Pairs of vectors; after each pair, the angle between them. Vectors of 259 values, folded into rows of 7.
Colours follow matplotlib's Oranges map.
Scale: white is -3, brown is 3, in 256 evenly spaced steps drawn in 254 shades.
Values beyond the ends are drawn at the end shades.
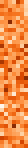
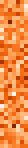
nearly parallel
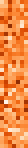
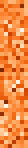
partly opposed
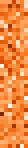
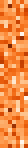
partly aligned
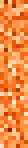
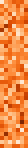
orthogonal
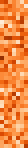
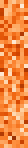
orthogonal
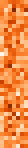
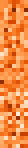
nearly parallel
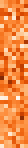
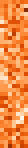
partly opposed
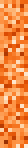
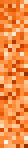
nearly opposite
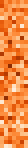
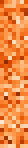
partly aligned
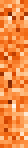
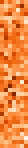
partly aligned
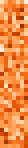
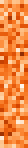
partly aligned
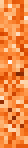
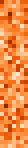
partly opposed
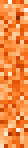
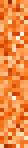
orthogonal
